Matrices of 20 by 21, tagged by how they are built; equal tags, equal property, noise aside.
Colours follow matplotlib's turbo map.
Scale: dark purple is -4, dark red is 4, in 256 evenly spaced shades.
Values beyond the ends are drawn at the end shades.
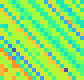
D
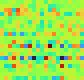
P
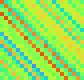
D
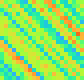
D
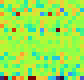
P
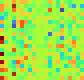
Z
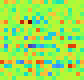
P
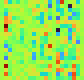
Z
